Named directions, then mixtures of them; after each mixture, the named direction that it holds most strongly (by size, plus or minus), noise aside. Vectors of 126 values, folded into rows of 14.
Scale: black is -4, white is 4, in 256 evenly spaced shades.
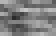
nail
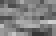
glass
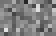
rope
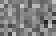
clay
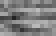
nail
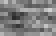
nail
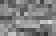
glass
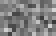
clay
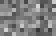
rope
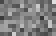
clay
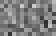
clay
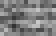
nail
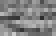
glass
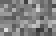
rope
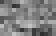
glass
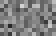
clay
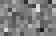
rope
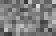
rope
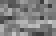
glass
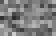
glass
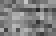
nail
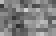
nail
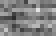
nail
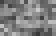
glass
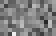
clay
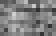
nail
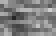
nail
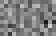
clay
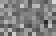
clay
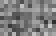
clay
